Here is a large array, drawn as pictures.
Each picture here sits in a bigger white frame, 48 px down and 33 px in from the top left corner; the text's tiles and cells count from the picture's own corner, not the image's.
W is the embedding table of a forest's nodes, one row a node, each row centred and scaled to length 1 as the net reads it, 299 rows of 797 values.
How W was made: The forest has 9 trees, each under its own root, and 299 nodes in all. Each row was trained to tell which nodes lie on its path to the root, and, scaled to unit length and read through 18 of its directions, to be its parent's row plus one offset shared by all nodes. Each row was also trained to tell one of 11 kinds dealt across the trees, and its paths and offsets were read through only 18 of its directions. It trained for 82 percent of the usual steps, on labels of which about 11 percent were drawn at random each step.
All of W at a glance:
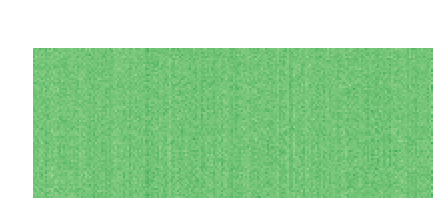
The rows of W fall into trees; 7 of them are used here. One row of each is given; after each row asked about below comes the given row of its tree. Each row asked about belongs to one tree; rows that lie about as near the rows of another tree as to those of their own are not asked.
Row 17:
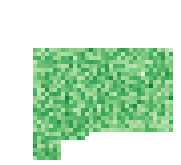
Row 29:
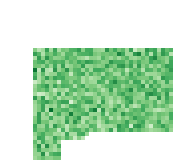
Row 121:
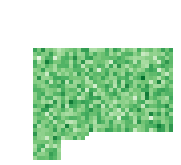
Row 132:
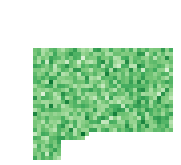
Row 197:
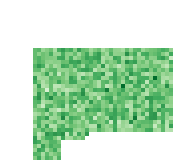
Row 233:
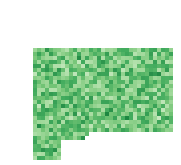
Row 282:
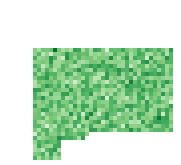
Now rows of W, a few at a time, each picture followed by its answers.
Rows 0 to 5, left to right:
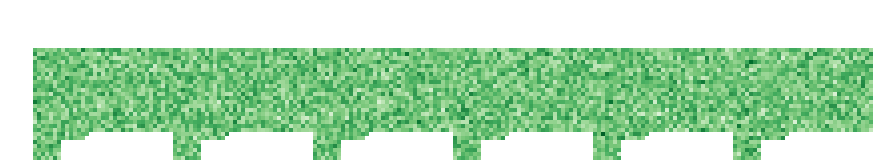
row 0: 132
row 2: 132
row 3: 282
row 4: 17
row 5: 282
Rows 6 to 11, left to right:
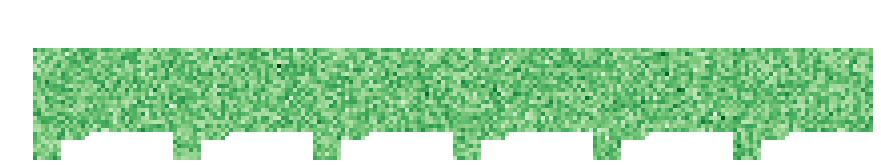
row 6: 17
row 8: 132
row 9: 29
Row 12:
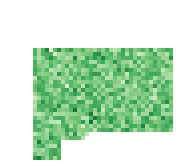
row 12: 121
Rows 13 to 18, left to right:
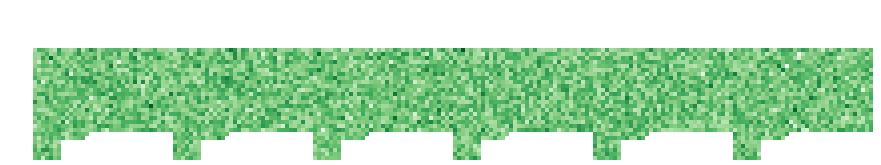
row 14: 17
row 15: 121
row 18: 17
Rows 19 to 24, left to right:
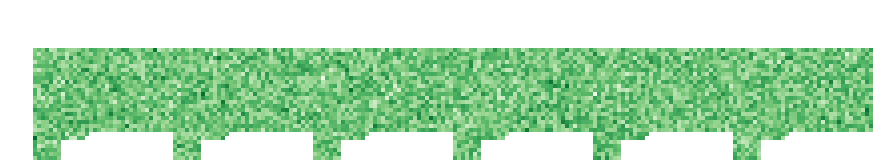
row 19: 17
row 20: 282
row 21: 282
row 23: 132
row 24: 132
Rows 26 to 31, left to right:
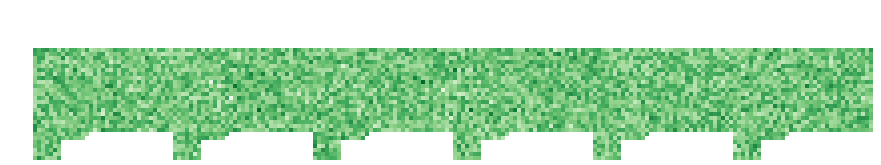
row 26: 121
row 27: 17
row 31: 282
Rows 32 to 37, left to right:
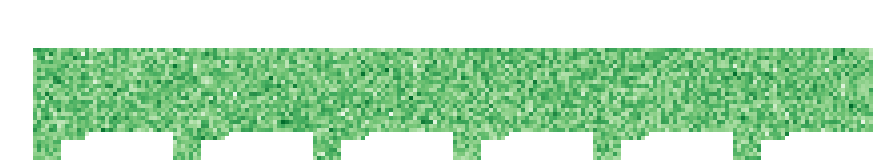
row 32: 121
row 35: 17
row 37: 17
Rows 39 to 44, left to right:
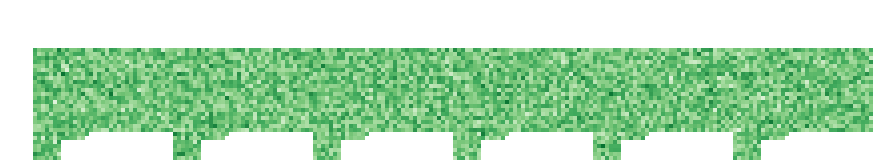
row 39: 17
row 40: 17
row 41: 197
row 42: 121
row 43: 282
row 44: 17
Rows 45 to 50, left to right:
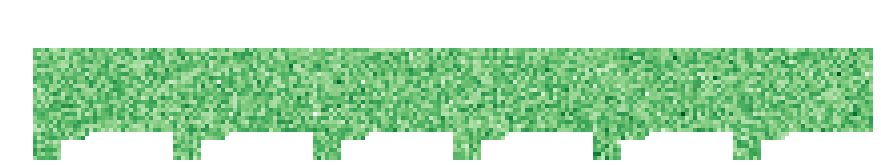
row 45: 17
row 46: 121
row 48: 121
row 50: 121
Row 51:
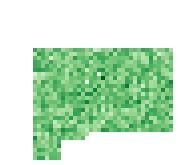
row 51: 121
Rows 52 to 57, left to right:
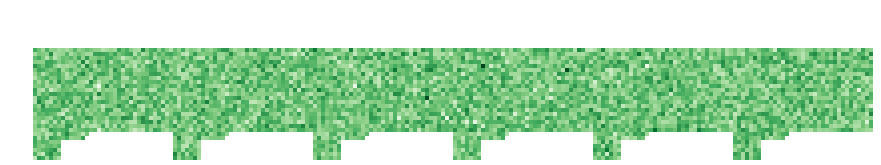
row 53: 29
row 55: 282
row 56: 29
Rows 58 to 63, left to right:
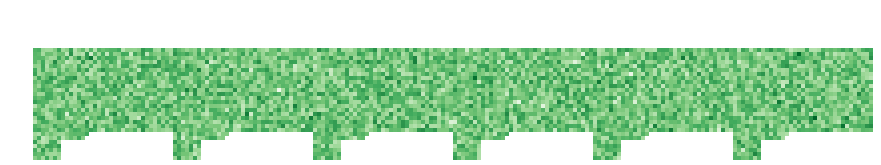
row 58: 132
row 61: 132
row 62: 132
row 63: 121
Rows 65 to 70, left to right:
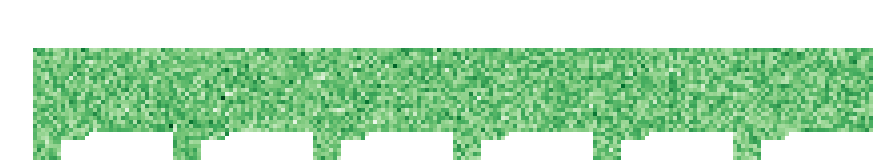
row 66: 17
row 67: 282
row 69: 17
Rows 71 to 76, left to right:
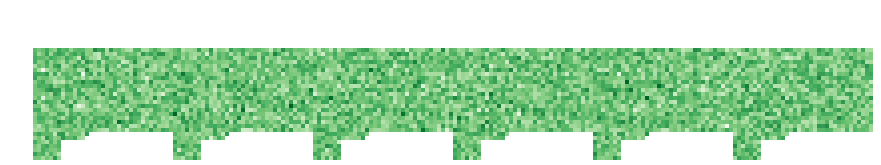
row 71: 17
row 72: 17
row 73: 29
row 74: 132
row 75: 17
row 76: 29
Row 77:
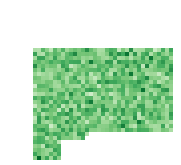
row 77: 29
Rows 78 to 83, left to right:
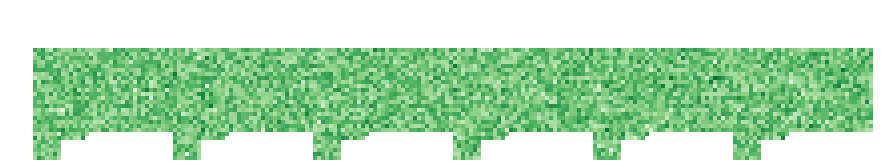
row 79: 132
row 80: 17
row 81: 282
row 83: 282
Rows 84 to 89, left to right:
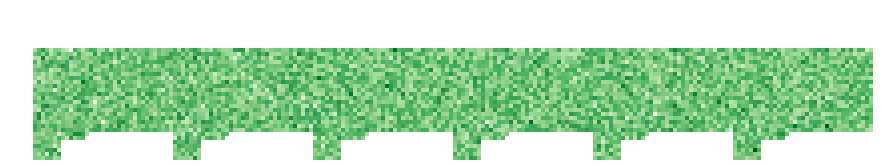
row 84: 282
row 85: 282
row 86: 29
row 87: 121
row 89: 282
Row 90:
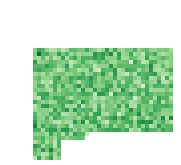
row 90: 121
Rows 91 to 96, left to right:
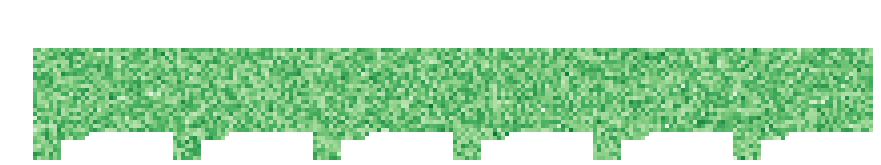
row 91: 17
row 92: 282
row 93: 17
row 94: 17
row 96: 29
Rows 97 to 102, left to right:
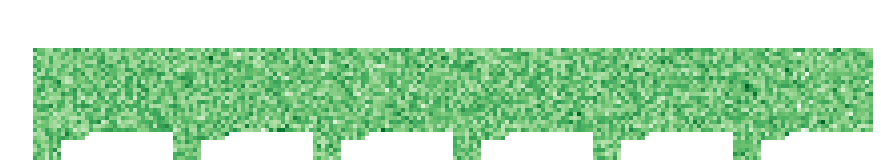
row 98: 17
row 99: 132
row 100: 121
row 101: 132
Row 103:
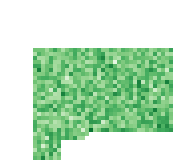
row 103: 121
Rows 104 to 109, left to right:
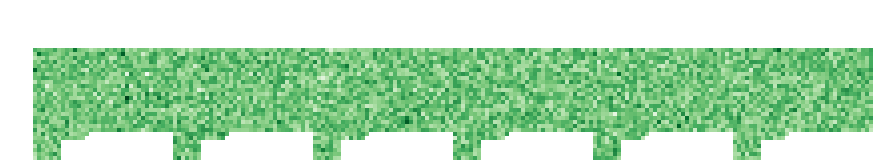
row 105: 132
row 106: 132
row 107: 197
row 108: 132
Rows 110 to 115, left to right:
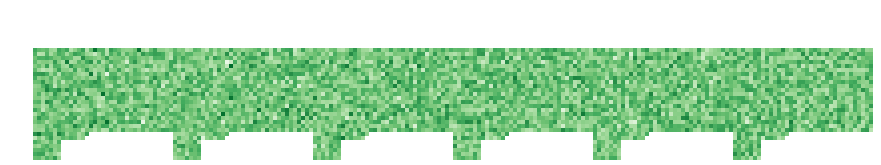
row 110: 17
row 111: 282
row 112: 132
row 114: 121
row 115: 29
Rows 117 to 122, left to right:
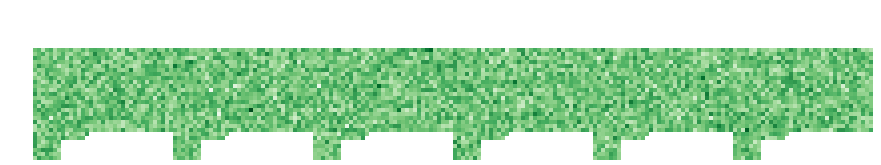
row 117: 197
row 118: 121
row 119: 282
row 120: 132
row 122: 17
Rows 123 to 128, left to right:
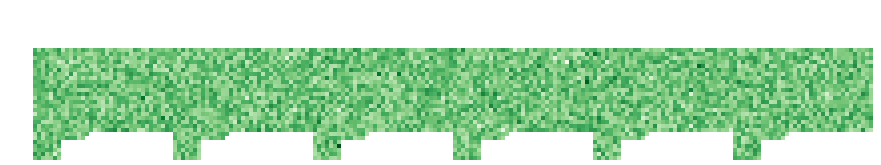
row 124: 282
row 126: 121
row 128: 132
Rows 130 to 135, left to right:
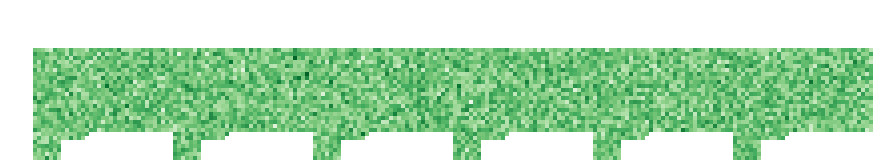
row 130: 132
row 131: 17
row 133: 121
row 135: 132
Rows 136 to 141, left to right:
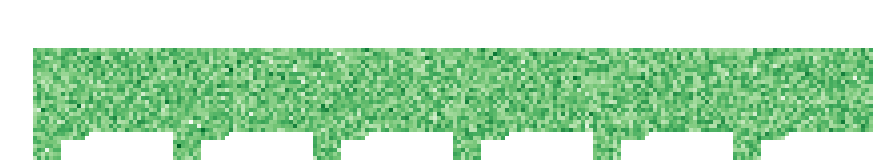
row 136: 121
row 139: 17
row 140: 121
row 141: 29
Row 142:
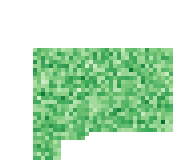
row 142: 132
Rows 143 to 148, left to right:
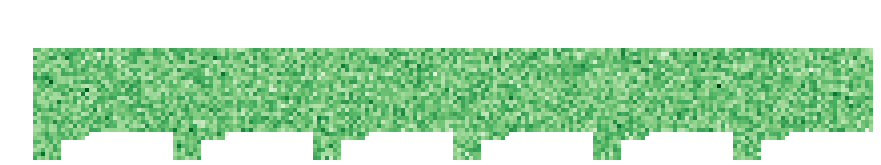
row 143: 17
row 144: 121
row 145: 132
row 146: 282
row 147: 17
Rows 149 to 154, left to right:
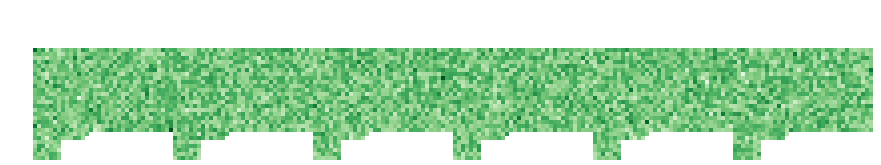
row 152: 197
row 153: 17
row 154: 132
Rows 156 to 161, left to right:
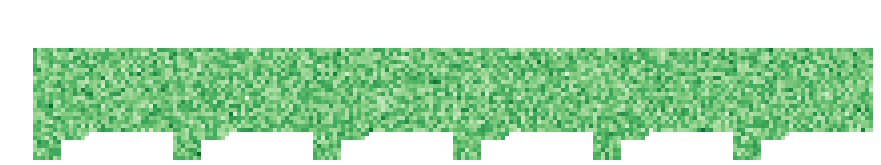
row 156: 121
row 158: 132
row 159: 121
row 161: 132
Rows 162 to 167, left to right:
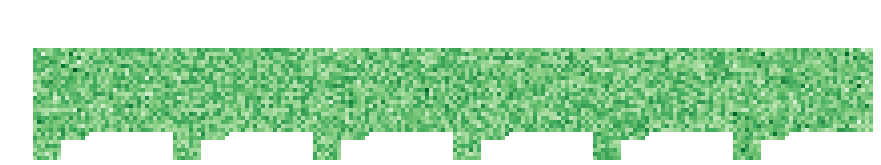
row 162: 132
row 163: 197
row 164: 132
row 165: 121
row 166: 17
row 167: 17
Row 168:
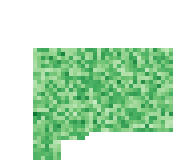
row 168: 17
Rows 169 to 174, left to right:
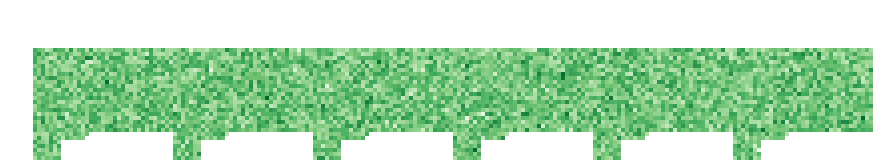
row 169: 121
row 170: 29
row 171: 121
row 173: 29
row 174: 121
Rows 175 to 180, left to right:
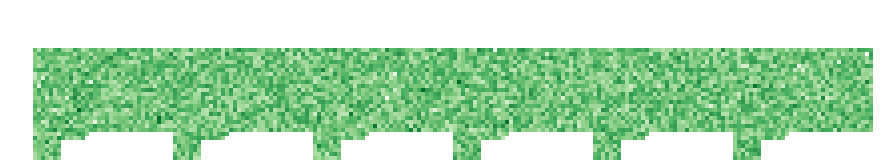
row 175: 282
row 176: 132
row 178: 17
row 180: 282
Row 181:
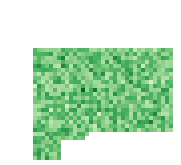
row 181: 121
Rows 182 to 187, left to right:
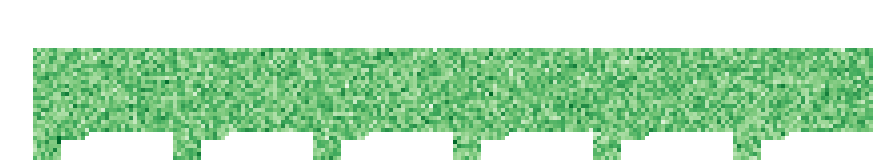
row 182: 282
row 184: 121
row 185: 132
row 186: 132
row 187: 233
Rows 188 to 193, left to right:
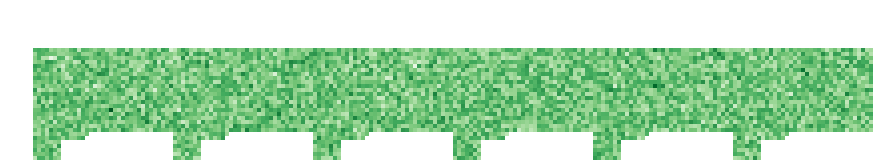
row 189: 282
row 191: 29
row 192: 17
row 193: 29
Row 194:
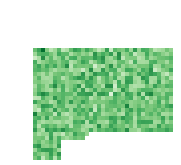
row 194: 121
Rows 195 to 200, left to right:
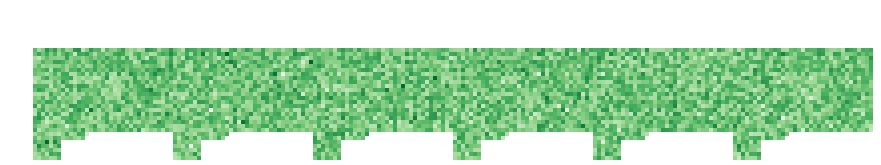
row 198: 29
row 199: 121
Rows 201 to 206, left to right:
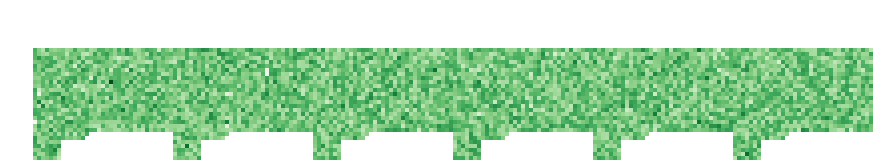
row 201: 132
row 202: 17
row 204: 121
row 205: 121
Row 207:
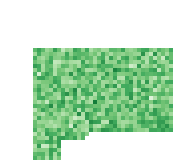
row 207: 121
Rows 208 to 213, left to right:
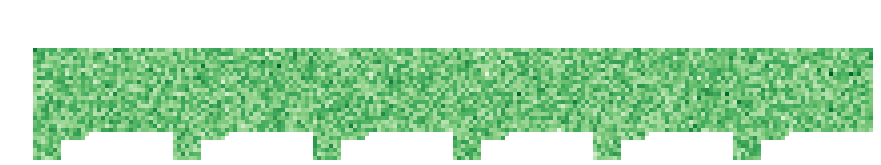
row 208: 121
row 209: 29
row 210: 132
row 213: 282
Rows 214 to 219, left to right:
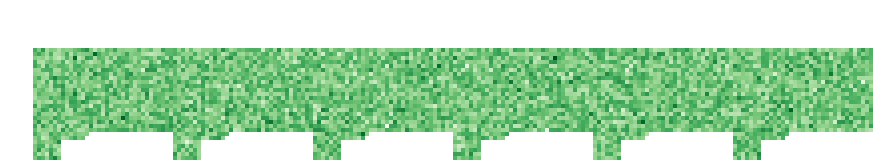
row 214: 121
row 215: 132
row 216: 282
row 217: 17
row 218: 121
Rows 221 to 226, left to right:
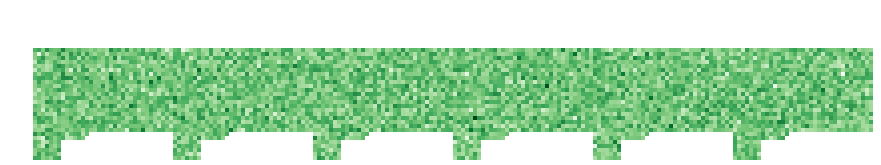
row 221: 17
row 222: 132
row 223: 121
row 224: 121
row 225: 121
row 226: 17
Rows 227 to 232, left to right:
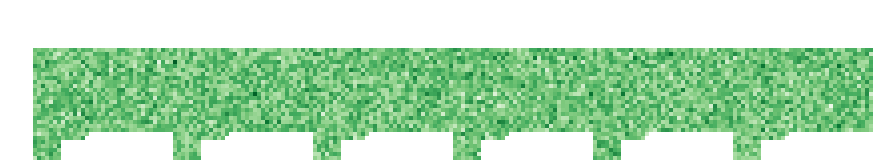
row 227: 121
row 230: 17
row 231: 121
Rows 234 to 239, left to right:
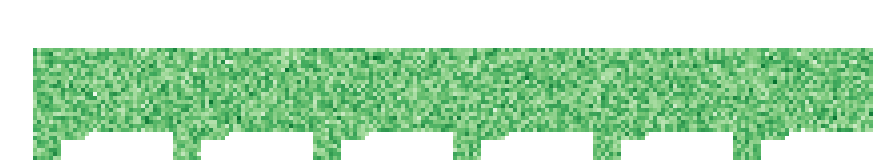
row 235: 121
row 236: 121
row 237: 29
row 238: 29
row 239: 17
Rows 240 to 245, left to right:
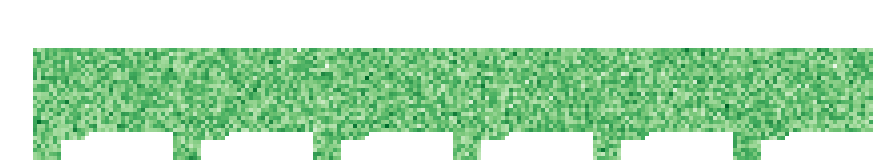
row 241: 17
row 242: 17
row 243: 132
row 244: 132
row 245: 17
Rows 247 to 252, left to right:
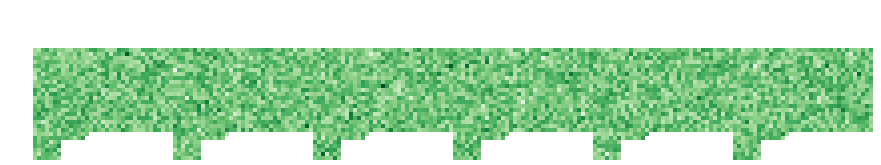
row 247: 282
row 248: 29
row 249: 282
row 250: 282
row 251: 282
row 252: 132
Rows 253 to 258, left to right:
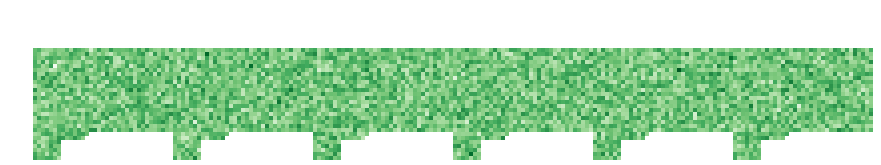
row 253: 132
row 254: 282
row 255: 17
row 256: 282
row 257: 282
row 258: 17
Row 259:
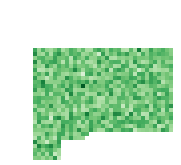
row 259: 132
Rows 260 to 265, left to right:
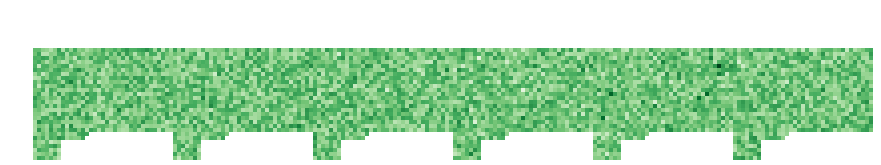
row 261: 282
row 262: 197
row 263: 282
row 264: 282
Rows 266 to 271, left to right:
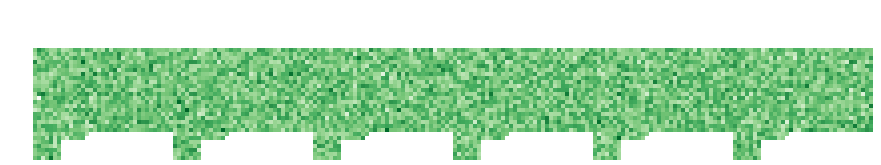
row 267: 282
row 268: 282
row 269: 132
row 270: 132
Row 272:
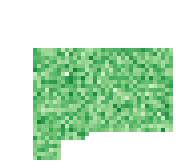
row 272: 132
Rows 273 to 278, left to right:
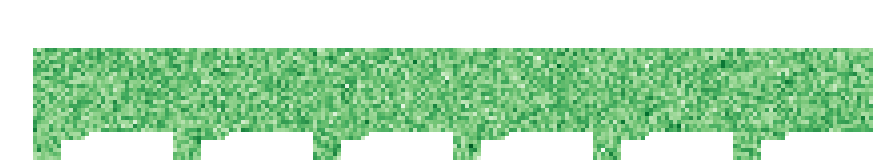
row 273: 233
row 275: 132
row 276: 132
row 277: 282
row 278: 121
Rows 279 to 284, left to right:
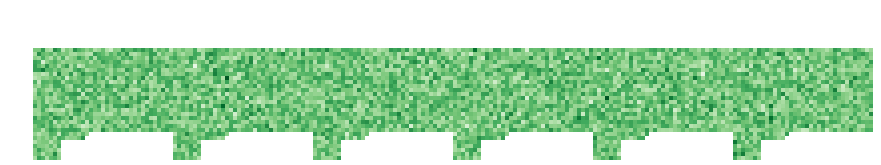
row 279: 121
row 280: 29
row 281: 17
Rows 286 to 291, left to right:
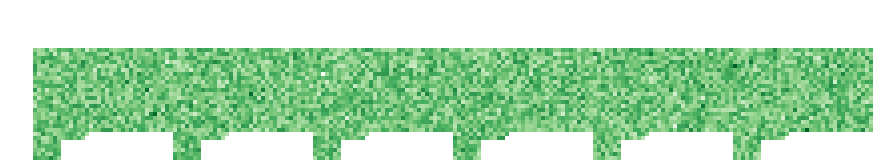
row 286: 132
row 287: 17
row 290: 29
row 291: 132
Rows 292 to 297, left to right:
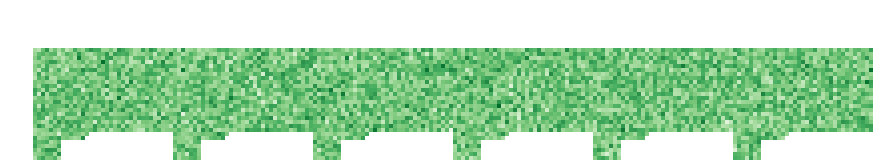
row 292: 282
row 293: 282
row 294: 282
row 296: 132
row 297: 121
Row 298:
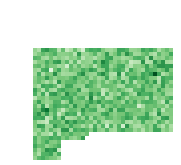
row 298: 282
